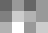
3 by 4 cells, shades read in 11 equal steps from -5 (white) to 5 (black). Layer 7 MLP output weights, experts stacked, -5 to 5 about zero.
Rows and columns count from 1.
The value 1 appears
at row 1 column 1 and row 1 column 3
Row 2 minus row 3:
2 2 -1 2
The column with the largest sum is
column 1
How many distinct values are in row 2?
4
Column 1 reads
1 0 -2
